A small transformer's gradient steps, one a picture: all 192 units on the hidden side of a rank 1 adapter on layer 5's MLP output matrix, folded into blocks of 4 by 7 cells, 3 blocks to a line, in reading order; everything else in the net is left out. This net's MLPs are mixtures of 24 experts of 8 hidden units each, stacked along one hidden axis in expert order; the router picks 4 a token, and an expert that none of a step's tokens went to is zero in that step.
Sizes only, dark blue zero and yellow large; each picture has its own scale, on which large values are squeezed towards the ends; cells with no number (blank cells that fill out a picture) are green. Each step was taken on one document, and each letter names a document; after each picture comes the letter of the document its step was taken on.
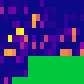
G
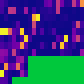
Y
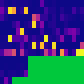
G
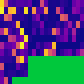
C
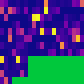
Y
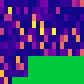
Y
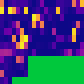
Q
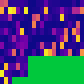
Q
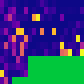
Y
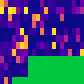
C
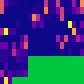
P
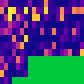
C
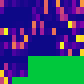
P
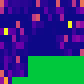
P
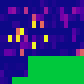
G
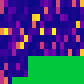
Y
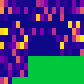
P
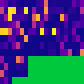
C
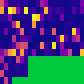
Q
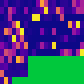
Q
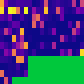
Q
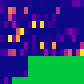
G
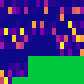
P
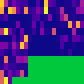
P
